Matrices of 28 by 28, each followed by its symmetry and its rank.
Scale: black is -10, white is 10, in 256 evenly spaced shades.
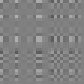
symmetric, rank one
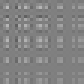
symmetric, rank one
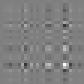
symmetric, rank one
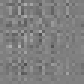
neither, rank three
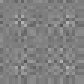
symmetric, rank two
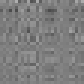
neither, rank three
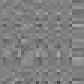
neither, rank three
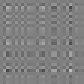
symmetric, rank one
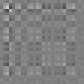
symmetric, rank two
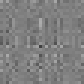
neither, rank three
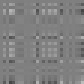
symmetric, rank one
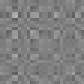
symmetric, rank two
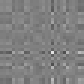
symmetric, rank two
